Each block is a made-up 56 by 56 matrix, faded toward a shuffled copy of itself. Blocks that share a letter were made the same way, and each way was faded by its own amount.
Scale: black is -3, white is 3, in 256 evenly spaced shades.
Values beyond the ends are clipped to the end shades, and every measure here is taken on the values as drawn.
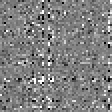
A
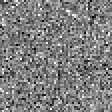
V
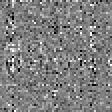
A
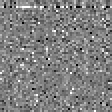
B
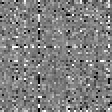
A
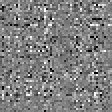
A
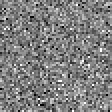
V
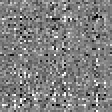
A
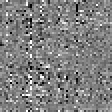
A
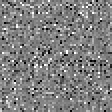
B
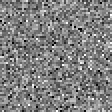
V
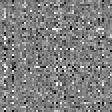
A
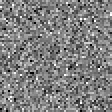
V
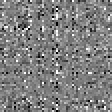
A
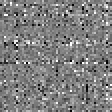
A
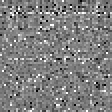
B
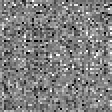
B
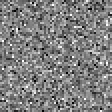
V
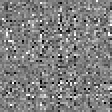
A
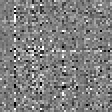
A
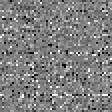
B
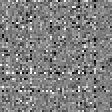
A
